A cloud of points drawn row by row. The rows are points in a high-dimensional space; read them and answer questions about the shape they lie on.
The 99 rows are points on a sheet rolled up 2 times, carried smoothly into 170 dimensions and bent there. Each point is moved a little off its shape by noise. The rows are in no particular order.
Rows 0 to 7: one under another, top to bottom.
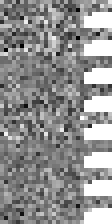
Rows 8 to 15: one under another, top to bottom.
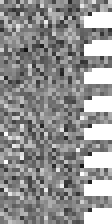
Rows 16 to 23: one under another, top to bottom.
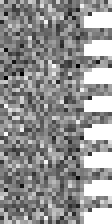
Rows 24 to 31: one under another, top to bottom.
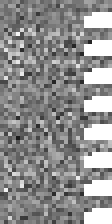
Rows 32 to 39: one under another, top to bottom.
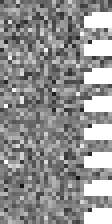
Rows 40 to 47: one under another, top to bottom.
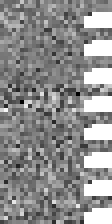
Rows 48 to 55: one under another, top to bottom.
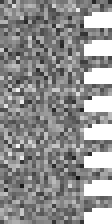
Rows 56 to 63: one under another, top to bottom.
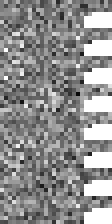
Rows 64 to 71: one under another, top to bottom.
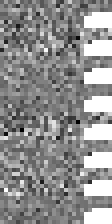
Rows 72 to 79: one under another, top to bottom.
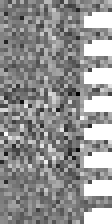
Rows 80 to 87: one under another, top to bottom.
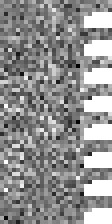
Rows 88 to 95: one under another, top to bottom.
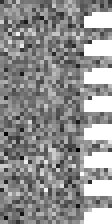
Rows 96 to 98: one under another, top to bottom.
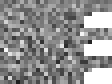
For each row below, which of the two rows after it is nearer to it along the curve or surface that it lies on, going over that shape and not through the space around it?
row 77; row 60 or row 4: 4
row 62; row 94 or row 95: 95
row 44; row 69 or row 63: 69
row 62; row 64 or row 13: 64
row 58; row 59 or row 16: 16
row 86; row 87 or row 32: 32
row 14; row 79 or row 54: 54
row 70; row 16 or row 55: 16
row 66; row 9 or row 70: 9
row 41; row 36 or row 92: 36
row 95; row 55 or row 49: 49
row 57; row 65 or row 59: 65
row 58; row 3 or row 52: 3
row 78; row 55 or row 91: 91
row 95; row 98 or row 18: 98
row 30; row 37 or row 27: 37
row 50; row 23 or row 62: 62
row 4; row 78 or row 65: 65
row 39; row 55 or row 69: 69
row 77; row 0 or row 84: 84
